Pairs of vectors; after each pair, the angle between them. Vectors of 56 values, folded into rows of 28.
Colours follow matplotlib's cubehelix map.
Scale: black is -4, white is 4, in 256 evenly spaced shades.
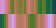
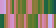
nearly parallel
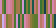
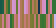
partly opposed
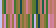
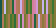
nearly opposite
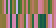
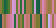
orthogonal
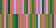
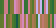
nearly parallel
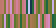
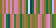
nearly parallel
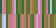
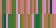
nearly opposite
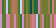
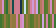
partly opposed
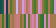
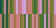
nearly parallel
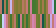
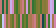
nearly parallel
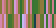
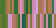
nearly opposite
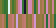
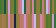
partly aligned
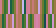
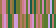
orthogonal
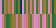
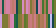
partly aligned
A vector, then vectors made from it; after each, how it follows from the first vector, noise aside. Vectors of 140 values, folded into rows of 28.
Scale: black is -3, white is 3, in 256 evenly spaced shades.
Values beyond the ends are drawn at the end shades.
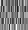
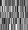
sign-scrambled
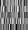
negated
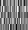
negated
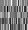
reversed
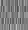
shrunk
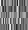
sign-scrambled
